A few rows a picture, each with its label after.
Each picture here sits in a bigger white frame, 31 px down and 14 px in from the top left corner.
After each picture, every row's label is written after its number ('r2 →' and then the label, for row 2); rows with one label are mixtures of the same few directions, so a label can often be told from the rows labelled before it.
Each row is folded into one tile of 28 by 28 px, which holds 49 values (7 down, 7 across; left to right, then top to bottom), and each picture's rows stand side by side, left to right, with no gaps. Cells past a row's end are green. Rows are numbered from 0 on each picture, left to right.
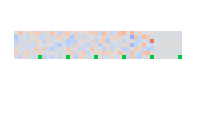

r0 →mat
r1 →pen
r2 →mat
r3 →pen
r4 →mat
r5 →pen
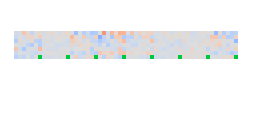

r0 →pen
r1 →pen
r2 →mat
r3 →mat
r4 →mat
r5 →pen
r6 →pen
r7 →mat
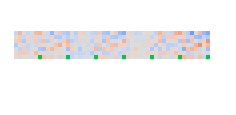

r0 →pen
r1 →pen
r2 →pen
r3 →pen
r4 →pen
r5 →pen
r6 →pen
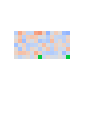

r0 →pen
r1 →pen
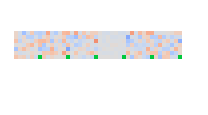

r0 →pen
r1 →pen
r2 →mat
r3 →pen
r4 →mat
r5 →mat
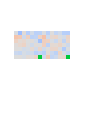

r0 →mat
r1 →mat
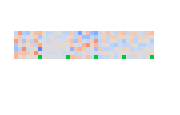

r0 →pen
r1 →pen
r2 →pen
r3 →pen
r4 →pen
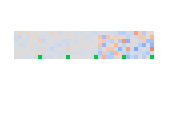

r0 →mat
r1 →pen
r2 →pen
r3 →mat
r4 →pen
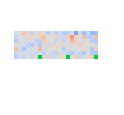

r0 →pen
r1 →mat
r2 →mat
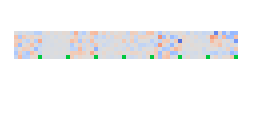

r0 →mat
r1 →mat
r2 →pen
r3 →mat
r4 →pen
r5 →mat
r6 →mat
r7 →mat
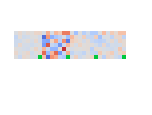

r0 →mat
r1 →mat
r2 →mat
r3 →mat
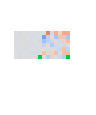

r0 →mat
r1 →mat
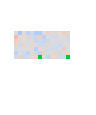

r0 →mat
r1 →mat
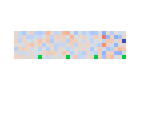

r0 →pen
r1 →pen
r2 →mat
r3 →mat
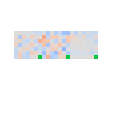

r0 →mat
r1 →mat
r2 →mat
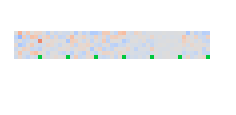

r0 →mat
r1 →mat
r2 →mat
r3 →pen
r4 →pen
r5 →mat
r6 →mat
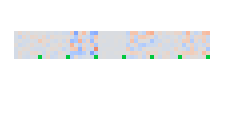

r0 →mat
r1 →mat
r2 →pen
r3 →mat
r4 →pen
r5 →mat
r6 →pen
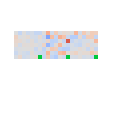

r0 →mat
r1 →mat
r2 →mat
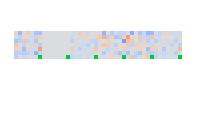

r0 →pen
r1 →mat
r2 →pen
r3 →mat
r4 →mat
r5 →pen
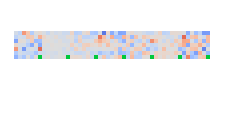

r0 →pen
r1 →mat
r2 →pen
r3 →mat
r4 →mat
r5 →pen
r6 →mat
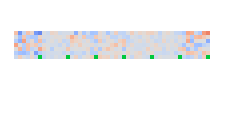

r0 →pen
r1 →pen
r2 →mat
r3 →pen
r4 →mat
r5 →pen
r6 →pen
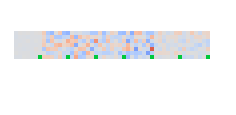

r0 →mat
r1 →pen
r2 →mat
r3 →pen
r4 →pen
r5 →pen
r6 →pen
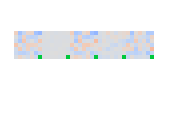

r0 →pen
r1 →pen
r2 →pen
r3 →pen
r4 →pen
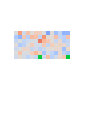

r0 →mat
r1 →mat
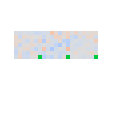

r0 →mat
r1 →pen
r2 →mat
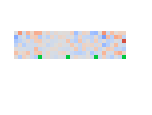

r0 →mat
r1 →mat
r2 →pen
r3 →mat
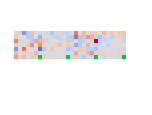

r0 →pen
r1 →pen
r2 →mat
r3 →mat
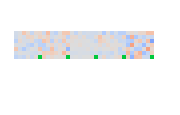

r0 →pen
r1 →pen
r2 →mat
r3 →mat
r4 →mat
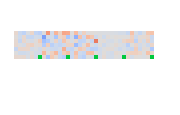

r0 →pen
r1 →mat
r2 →mat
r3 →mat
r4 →pen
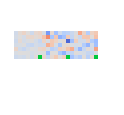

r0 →pen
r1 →mat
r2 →pen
